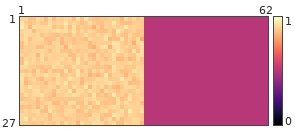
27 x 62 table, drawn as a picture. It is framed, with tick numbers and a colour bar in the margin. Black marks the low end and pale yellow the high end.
It is made of 1 by 2 panels. Panel 1,1: very high, fine-grained, faint in contrast. Panel 1,2: middling, flat.
